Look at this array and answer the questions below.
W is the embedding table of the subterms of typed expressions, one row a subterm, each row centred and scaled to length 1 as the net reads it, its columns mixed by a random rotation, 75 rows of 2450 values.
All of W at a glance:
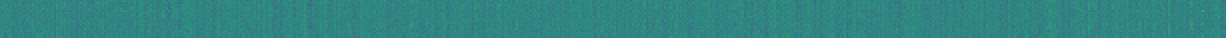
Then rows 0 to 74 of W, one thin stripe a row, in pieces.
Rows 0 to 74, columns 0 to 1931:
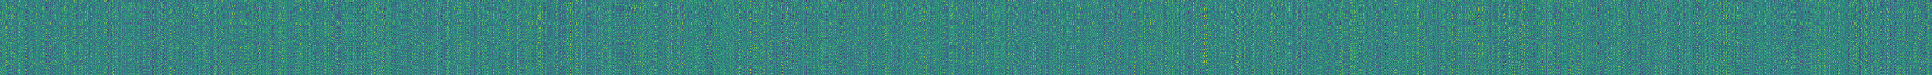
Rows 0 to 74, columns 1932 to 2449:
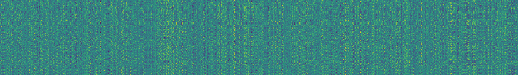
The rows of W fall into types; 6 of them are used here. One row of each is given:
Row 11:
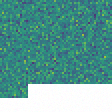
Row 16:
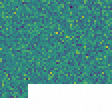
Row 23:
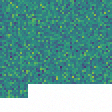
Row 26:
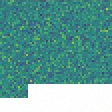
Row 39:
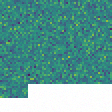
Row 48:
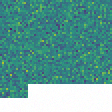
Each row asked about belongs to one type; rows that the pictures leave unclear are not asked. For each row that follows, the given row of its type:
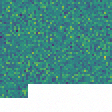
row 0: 23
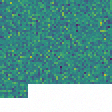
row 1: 23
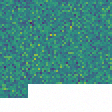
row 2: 26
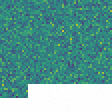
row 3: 39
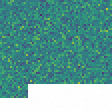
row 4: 26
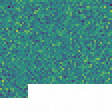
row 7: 48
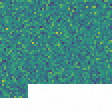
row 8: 16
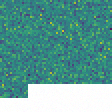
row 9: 39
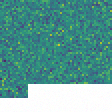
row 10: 16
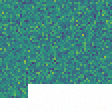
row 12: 11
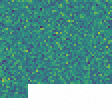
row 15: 16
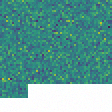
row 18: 16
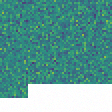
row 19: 11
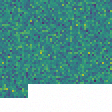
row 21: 48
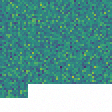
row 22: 23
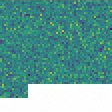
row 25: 39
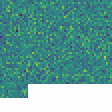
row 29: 23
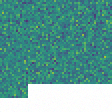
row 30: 11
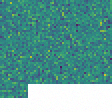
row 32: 23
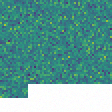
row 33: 39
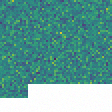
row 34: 26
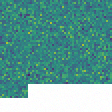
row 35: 39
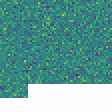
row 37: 11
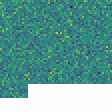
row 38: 16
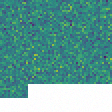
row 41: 26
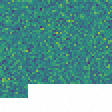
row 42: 16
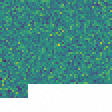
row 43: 16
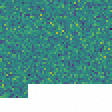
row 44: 39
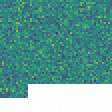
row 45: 48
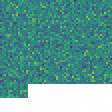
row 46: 23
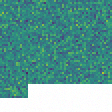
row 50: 11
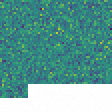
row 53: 16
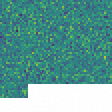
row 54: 23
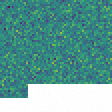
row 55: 26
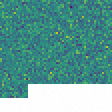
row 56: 16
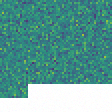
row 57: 11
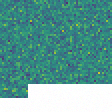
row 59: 39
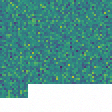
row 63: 23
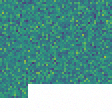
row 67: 11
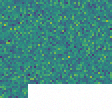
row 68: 39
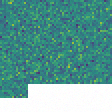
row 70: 26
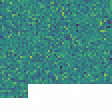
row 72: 23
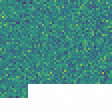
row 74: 39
